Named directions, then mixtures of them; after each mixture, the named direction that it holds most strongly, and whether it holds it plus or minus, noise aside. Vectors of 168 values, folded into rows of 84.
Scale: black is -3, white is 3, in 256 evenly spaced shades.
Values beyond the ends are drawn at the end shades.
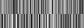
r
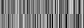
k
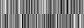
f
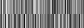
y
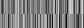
k, plus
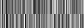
y, minus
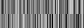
k, plus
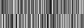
r, minus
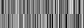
k, plus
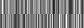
k, minus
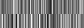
r, minus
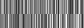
k, minus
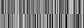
k, plus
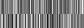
r, minus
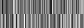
r, minus
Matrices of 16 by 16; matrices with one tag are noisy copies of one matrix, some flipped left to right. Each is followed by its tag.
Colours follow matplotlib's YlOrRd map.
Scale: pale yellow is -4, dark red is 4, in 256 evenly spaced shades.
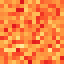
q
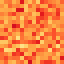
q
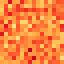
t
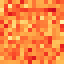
t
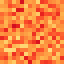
q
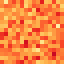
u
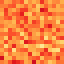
q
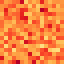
q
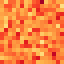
u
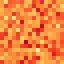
u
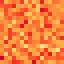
q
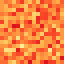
q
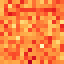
t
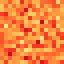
u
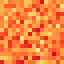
u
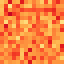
t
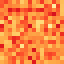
t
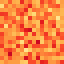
u
